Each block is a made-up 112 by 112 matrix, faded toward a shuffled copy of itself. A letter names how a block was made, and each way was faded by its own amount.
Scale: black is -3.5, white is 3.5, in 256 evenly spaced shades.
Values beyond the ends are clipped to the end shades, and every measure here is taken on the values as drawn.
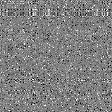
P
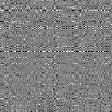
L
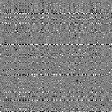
L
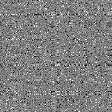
P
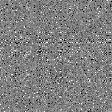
P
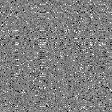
P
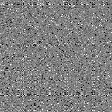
P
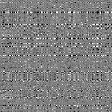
L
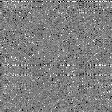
P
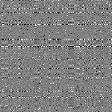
L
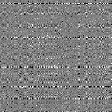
L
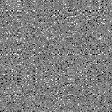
P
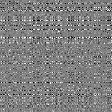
L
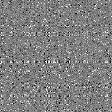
P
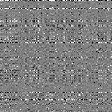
L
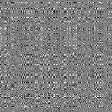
L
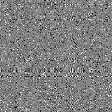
P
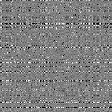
L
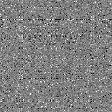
P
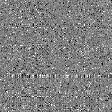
P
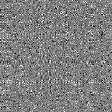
P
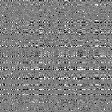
L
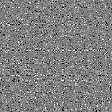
P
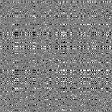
L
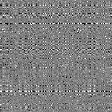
L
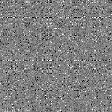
P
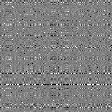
L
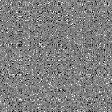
P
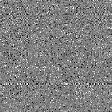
P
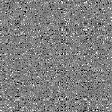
P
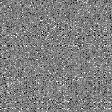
P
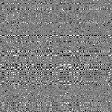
L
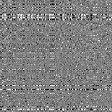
L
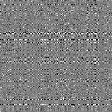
L
